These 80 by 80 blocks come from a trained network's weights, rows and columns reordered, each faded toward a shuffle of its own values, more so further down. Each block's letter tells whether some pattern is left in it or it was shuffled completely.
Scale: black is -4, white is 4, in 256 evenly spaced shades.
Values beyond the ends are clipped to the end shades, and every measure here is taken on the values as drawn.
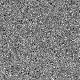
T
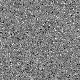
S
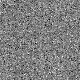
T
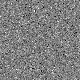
S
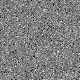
T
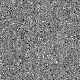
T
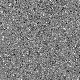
S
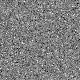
S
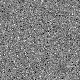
S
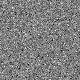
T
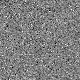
S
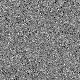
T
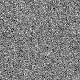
T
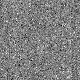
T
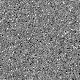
S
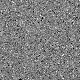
S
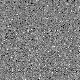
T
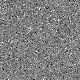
T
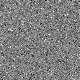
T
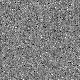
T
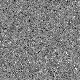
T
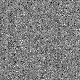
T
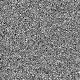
S
